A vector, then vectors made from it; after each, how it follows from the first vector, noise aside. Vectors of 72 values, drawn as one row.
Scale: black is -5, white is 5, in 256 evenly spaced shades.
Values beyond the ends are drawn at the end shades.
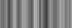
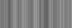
shrunk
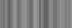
shrunk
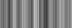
copied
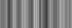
copied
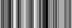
scaled up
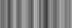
copied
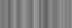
shrunk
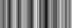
scaled up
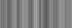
shrunk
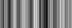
scaled up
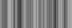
wrapped around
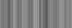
shrunk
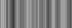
wrapped around
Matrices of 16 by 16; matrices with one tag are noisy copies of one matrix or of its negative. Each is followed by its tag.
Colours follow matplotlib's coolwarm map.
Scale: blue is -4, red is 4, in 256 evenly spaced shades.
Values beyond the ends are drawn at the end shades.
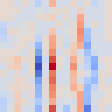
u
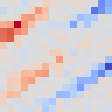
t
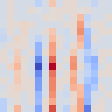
u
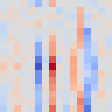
u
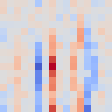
u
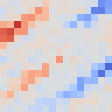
t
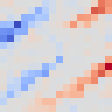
t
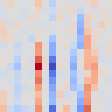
u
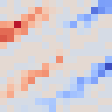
t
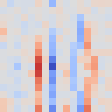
u
